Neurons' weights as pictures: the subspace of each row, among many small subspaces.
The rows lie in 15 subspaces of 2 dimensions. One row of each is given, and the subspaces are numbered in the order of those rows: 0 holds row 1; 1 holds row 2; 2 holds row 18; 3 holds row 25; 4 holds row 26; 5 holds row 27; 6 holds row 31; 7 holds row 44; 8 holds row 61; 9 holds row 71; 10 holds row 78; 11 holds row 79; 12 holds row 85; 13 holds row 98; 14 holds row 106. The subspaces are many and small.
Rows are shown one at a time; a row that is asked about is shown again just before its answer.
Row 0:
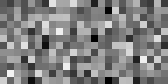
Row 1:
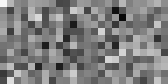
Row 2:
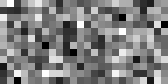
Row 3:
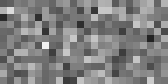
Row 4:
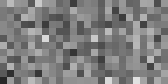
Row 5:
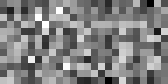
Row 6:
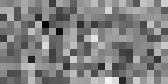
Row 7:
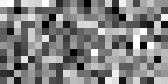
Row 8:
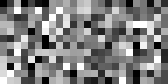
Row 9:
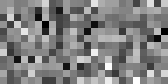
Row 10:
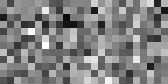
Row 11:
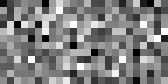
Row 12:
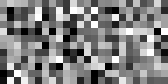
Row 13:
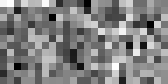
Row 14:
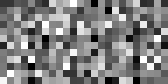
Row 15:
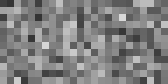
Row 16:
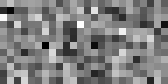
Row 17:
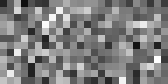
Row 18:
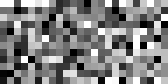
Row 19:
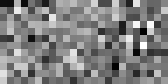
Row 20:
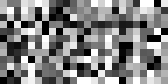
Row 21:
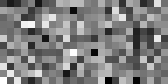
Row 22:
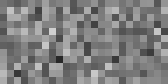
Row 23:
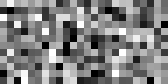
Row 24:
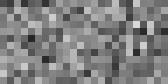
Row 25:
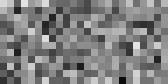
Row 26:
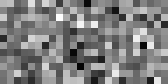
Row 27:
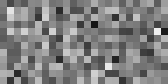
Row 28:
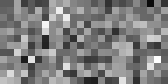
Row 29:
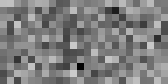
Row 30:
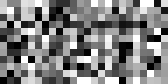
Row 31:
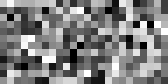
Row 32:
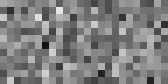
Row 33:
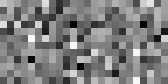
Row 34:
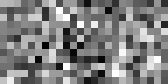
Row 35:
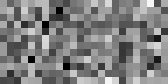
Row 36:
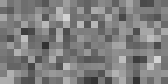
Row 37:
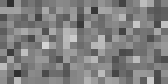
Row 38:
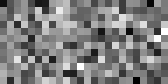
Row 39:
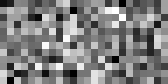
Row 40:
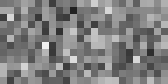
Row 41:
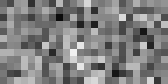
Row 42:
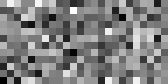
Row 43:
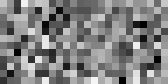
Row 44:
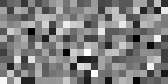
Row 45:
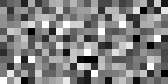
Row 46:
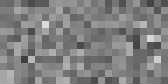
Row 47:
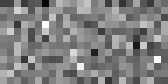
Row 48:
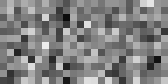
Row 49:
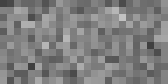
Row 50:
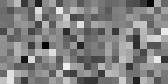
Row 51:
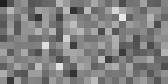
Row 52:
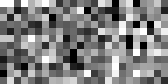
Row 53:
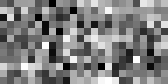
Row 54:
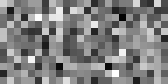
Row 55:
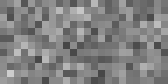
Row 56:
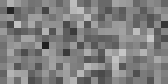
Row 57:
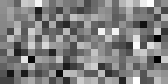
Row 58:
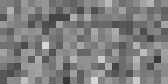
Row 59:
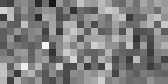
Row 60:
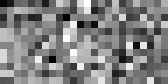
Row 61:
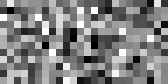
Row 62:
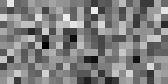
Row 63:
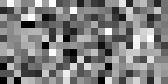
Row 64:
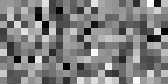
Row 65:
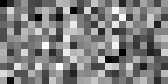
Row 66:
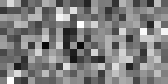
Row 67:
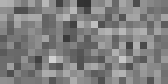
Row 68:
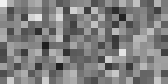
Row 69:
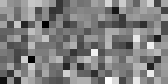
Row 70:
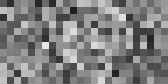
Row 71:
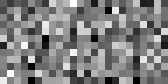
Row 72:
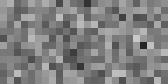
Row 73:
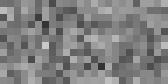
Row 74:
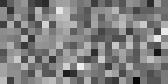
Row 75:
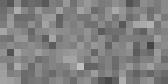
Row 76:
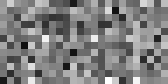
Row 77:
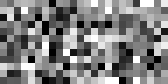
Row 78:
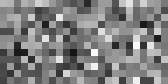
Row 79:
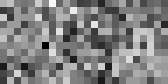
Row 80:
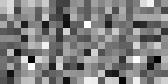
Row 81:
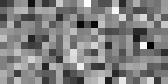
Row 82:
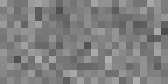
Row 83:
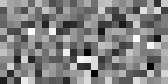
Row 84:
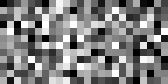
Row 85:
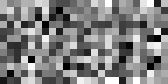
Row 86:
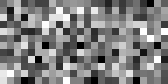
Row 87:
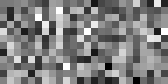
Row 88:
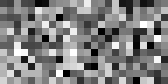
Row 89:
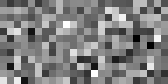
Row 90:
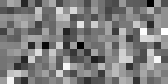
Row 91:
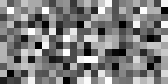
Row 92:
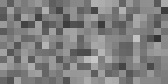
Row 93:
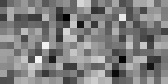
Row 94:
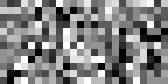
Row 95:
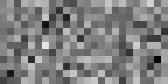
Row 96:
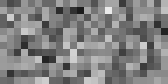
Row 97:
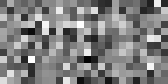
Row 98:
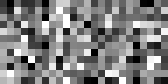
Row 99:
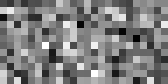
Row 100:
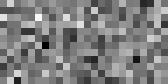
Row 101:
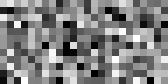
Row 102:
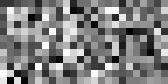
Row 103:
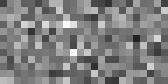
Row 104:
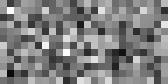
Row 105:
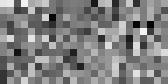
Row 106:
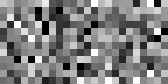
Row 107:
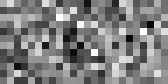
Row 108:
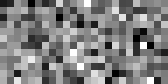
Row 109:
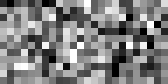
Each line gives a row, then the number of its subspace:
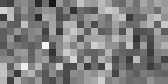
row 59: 11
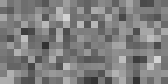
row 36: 13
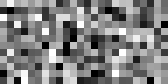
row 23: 8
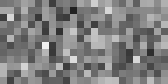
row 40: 11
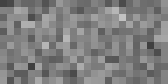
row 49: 14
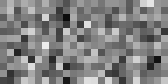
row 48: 13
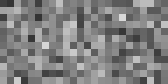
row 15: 1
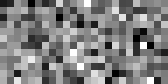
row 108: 4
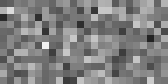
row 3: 8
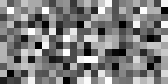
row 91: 7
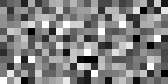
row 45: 7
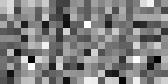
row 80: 13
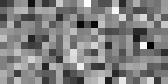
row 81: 4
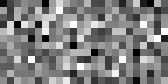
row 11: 0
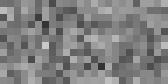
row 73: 11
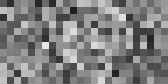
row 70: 11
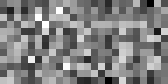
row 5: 12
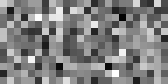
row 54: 0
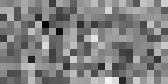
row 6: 11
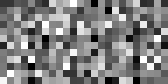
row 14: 9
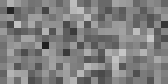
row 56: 7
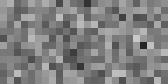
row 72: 4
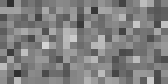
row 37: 1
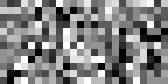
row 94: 10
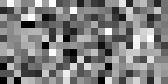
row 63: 9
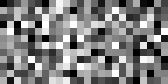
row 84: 0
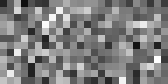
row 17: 3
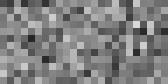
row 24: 6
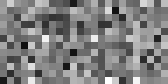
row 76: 9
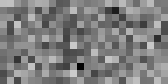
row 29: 14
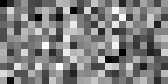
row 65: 0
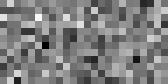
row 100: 1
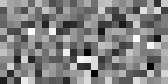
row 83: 7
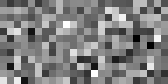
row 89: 7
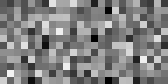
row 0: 9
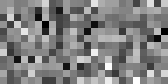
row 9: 14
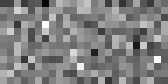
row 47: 2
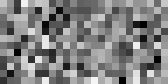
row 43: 3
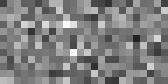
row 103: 1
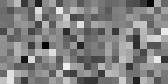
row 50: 10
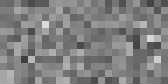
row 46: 2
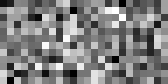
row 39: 14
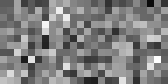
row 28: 2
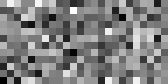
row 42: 9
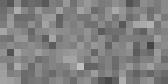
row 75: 3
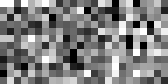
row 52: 6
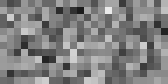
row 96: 6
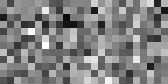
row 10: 1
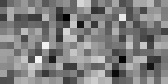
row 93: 13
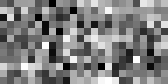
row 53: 11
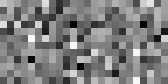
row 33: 0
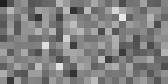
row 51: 0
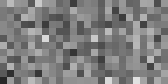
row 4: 9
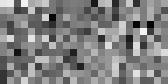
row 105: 6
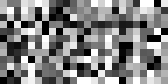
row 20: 12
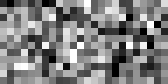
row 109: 3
